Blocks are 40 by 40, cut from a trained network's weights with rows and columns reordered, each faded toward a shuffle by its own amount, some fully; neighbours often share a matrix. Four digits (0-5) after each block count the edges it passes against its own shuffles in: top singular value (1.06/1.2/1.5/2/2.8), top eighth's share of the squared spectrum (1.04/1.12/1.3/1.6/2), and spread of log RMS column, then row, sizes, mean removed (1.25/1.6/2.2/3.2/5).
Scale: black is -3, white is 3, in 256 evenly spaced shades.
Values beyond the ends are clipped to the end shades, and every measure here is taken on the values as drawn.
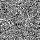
2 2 0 0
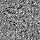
1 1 0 0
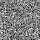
0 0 0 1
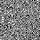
2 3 1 0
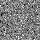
0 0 0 0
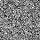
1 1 0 0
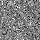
1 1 0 0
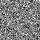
0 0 0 0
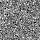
0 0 0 0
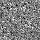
0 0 0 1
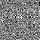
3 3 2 1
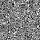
1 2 1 0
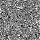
0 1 1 0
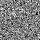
1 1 0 0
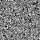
1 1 0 0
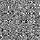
3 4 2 2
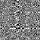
3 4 2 2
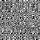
3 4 2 2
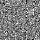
2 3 1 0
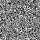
0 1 0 0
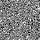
1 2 0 0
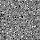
1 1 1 0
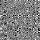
3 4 2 2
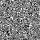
1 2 0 0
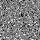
1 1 0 0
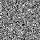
2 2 0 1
